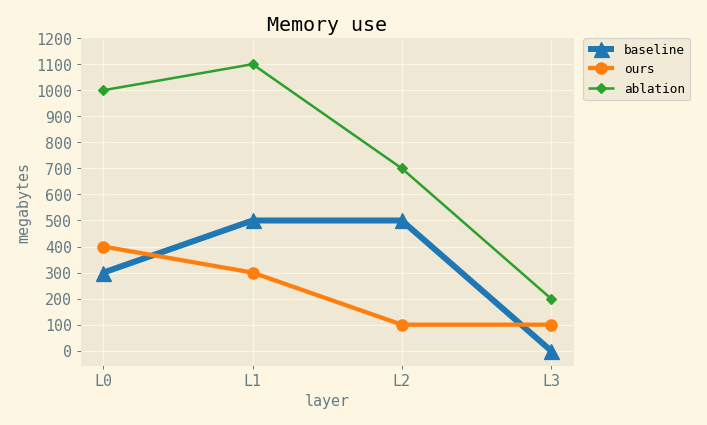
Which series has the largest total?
ablation
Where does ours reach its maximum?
L0
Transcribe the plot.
Title: Memory use
x-axis: layer, ticks L0 L1 L2 L3
y-axis: megabytes, ticks 0 100 200 300 400 500 600 700 800 900 1000 1100 1200
Legend: baseline, ours, ablation
Values:
baseline: 300 500 500 0
ours: 400 300 100 100
ablation: 1000 1100 700 200
